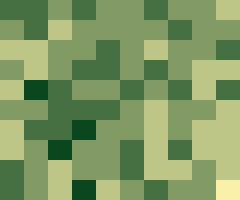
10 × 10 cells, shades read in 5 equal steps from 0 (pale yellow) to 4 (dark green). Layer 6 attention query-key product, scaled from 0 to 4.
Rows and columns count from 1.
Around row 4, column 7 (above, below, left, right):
1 2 2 2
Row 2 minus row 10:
-1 1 0 -2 1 0 -1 1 0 2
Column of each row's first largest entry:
1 2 5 4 2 3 4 3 1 4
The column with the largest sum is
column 4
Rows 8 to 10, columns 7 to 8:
1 3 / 1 1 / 3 2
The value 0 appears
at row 10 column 10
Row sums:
23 21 19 20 24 21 20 20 18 20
